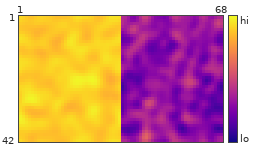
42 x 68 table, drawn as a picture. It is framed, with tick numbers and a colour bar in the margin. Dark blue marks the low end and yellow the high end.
The table splits into one row of 2 panels. Panel 1,1: very high, blotchy, faint in contrast. Panel 1,2: low, blotchy.
